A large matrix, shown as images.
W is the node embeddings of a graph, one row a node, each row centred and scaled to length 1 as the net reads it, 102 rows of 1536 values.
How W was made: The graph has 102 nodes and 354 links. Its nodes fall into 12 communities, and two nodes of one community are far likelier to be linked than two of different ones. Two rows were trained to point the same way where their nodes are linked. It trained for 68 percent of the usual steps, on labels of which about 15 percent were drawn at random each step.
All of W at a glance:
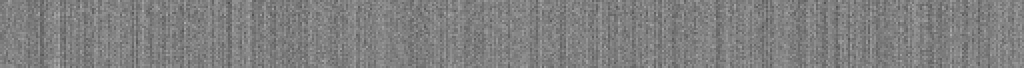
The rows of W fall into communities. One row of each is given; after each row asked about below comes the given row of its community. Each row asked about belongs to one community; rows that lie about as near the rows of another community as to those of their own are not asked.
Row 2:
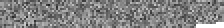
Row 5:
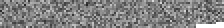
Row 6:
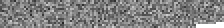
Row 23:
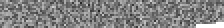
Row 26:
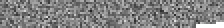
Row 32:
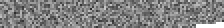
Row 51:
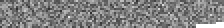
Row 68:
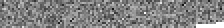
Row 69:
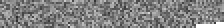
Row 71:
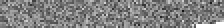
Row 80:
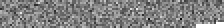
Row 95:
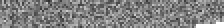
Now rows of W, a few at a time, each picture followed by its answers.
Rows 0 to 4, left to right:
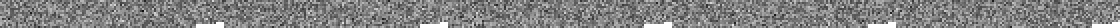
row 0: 2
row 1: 51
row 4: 2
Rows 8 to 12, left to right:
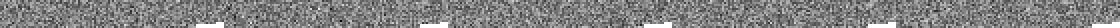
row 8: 5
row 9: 80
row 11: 80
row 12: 71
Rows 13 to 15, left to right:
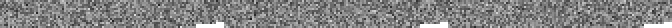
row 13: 71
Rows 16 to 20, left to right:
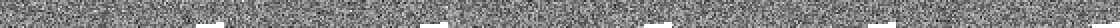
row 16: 95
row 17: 5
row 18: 23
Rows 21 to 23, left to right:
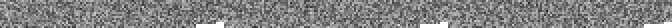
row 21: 23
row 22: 68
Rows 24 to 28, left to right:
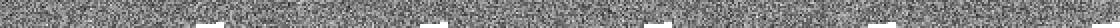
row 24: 2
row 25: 69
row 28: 95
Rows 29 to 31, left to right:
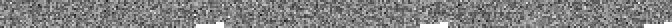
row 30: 95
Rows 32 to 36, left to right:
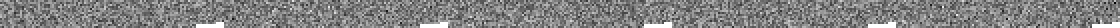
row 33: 26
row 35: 95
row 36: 69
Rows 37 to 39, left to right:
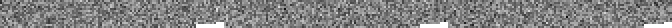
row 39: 69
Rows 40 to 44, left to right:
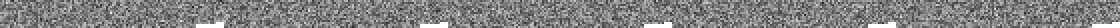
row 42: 71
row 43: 5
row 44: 2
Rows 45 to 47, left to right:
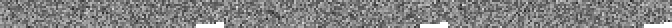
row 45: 2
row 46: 32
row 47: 51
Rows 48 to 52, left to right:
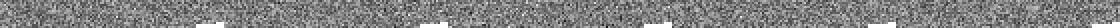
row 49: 71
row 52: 68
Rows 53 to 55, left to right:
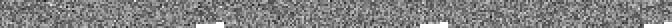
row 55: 95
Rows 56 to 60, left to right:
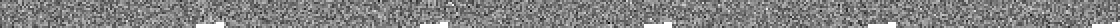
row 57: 69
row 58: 26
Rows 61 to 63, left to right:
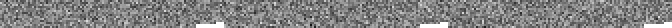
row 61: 26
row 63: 5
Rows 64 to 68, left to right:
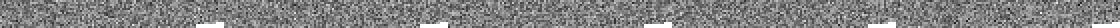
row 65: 32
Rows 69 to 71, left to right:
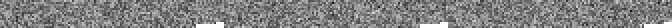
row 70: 68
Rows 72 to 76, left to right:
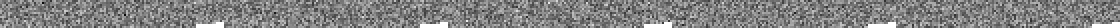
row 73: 68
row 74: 68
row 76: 2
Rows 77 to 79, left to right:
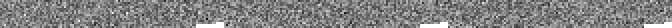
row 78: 95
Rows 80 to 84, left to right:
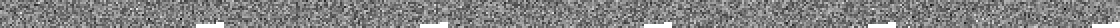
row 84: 51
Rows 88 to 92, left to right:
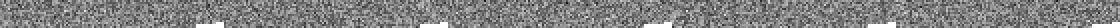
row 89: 26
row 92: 23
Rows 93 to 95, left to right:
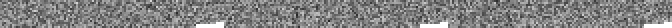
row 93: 69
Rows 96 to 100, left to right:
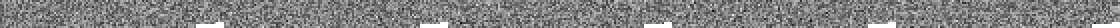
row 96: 5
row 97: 26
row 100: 23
